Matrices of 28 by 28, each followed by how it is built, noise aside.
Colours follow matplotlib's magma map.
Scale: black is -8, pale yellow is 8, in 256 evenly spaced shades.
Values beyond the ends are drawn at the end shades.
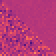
lower triangular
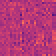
low rank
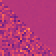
lower triangular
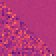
lower triangular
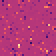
sparse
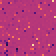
sparse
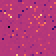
sparse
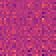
low rank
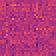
low rank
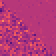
lower triangular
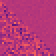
lower triangular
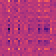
low rank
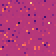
sparse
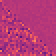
lower triangular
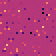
sparse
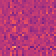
low rank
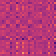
low rank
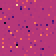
sparse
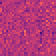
low rank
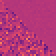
lower triangular
